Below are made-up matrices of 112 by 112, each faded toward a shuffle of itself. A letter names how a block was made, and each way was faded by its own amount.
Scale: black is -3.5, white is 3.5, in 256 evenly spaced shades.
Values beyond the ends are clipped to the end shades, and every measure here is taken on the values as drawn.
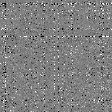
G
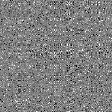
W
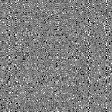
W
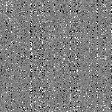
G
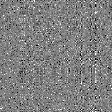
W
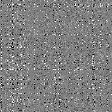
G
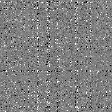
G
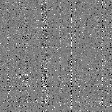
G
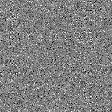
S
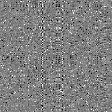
W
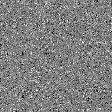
S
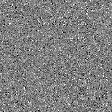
S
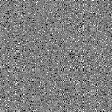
W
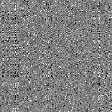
W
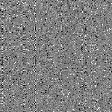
W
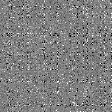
G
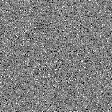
S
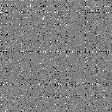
G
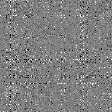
G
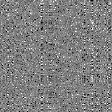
W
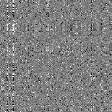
W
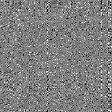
W
